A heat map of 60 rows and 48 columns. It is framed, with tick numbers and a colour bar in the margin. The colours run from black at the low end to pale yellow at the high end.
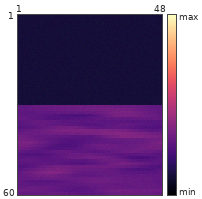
It is made of 2 by 1 panels. Panel 1,1: very low, flat. Panel 2,1: low, streaked across, faint in contrast.
